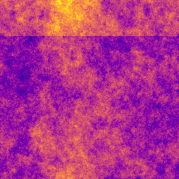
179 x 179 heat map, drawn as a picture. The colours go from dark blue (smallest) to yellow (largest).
The ninth with the lowest average is the middle left. The top middle is the ninth with the highest average. The top part is higher, up to a seam about 20% of the way down. There are no lone odd cells.
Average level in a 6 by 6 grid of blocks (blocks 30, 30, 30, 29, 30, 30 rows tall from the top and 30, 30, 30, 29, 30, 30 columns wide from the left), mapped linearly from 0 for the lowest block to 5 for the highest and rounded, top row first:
345322 / 123111 / 012121 / 112211 / 123211 / 123221
